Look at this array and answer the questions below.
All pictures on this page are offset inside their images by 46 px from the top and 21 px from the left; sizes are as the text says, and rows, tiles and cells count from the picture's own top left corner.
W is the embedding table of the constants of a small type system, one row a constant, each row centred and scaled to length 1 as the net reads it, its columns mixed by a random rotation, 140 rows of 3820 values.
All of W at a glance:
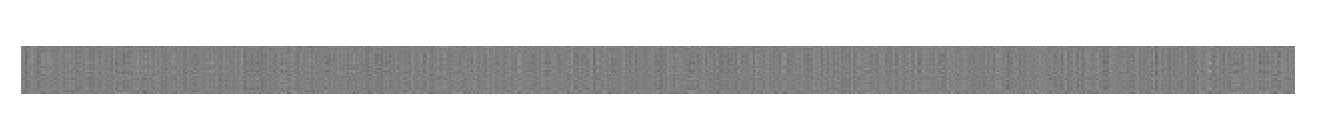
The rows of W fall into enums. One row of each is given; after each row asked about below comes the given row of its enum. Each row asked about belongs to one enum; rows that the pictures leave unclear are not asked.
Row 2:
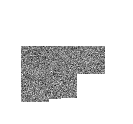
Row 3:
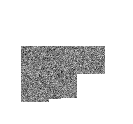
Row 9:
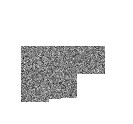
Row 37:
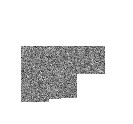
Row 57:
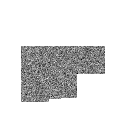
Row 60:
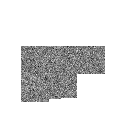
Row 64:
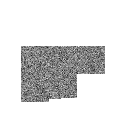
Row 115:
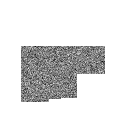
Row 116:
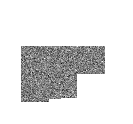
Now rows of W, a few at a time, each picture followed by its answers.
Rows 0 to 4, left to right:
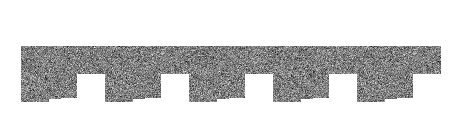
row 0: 60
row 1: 115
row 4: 115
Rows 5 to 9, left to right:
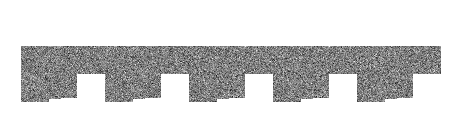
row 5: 60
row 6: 37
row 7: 116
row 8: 116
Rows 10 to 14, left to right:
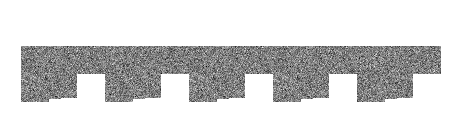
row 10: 60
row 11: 57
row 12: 60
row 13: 60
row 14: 9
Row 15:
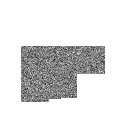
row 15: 115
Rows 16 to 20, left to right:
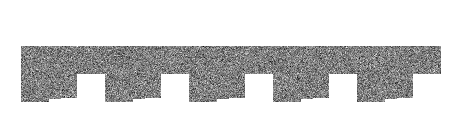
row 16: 116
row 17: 2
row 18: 115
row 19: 60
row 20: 9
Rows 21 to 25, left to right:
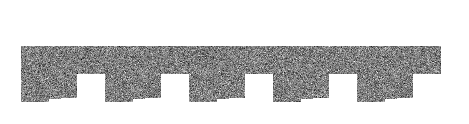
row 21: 57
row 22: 37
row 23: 2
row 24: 116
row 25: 37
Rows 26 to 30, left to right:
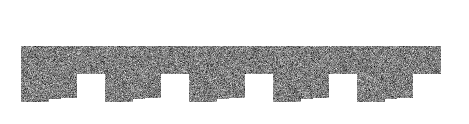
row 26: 115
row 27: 37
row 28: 57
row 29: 64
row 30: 60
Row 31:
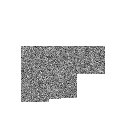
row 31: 37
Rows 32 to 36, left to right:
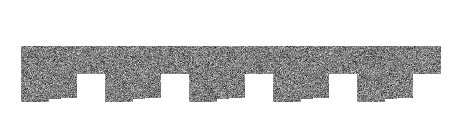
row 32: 115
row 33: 37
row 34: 64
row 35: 115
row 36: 2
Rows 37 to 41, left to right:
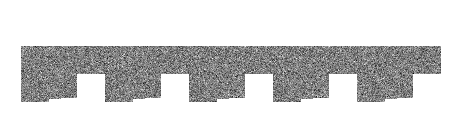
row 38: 9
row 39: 116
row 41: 57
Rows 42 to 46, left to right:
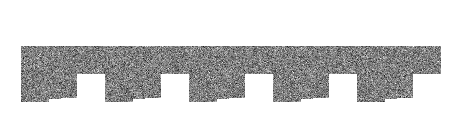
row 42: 9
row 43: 64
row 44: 37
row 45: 37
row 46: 116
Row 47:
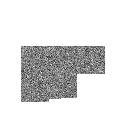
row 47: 37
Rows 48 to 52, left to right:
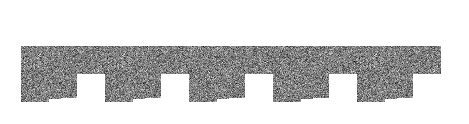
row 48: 9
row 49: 9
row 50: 37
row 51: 115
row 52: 9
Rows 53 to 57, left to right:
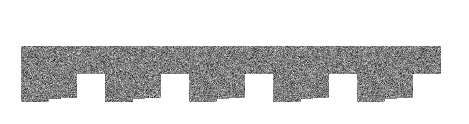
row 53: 115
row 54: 116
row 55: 57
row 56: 37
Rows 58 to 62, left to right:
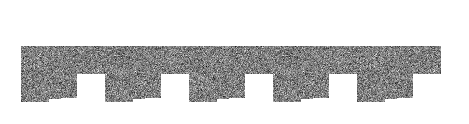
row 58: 9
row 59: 2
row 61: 2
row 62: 9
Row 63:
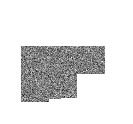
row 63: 116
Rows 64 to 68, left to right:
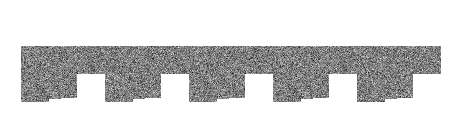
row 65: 60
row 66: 57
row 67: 64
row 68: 116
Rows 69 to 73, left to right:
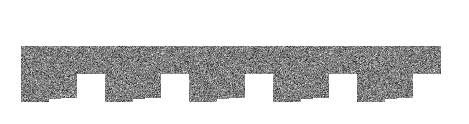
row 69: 116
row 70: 115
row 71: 57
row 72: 115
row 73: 9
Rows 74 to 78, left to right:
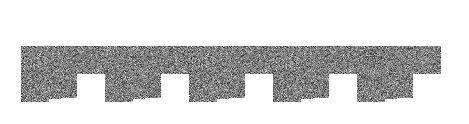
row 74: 9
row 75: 37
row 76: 9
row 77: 9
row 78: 2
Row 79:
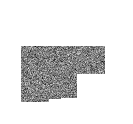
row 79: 115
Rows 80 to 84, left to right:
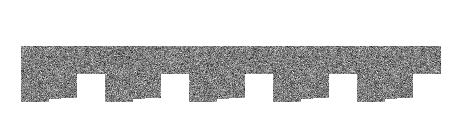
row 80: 37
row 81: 2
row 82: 57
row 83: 37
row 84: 37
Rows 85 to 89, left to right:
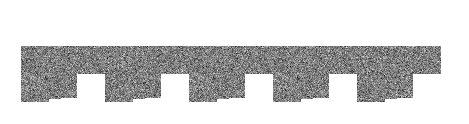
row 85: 60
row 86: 9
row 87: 60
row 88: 60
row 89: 116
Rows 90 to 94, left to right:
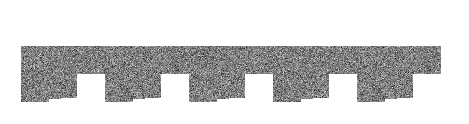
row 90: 9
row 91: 64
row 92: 2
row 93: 116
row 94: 64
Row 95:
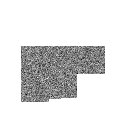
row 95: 57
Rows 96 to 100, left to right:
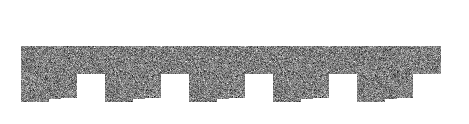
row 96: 60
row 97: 116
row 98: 116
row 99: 116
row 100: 3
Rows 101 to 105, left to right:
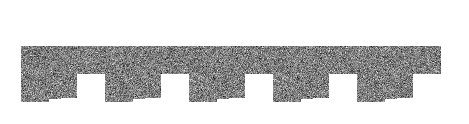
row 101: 2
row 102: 57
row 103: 60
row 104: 60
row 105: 37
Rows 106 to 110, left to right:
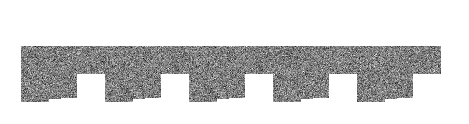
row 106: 115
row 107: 64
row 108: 64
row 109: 2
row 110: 9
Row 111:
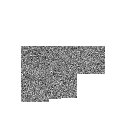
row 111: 2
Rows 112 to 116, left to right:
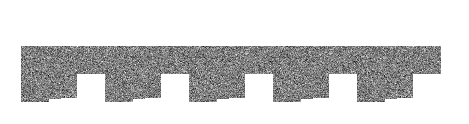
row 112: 116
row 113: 37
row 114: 115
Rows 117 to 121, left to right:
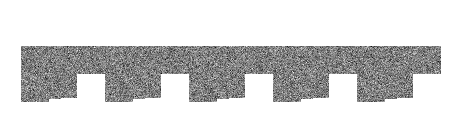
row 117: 60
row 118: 57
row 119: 64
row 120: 37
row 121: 115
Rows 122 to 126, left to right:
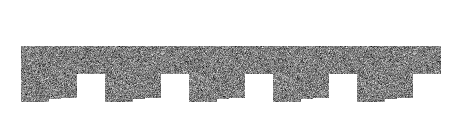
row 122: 57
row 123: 115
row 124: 60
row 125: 60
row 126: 115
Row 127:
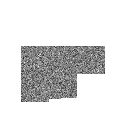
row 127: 9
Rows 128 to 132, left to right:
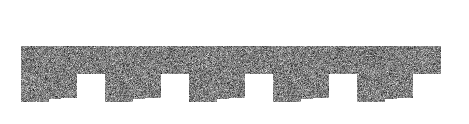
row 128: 60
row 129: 57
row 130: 9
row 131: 57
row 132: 2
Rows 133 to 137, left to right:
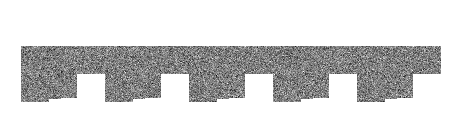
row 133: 3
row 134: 37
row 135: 116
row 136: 2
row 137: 116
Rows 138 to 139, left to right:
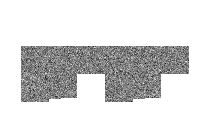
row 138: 60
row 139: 116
